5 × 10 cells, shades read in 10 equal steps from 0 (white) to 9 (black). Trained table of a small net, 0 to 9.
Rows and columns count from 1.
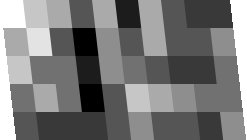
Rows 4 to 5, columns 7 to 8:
3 4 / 6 6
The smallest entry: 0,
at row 1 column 1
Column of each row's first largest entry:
6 4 4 4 2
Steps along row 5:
up same same down down up same up down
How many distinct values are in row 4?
6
